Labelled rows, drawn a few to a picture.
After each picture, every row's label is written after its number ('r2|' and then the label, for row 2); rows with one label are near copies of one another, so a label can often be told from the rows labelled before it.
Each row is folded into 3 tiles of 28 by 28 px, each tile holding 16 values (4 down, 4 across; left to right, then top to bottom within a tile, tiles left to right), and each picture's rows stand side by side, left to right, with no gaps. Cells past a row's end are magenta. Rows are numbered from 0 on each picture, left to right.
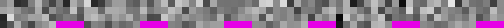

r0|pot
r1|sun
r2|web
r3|web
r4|pot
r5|web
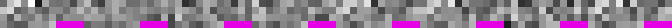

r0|web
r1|sun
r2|pot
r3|sun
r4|web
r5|web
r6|pot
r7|web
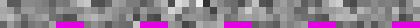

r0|sun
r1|sun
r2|web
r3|sun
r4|sun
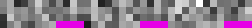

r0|pot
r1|pot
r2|web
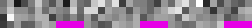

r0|pot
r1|web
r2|web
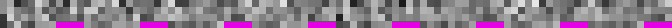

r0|pot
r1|web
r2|sun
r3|web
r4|pot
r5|sun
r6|web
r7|sun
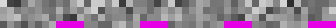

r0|sun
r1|web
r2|sun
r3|web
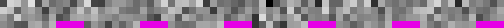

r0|web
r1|sun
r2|web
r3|pot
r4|web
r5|web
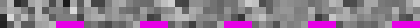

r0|pot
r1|sun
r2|sun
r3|sun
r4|sun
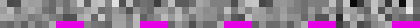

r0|sun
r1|web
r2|sun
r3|sun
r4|pot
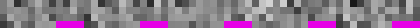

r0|pot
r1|pot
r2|sun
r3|web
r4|pot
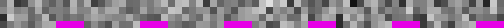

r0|pot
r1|sun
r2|web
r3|web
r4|pot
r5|pot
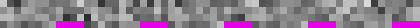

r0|sun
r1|pot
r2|sun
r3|sun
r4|web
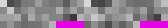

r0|sun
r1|sun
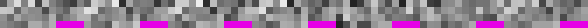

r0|web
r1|web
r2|web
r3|web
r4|pot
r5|sun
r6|web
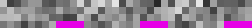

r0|sun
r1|web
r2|web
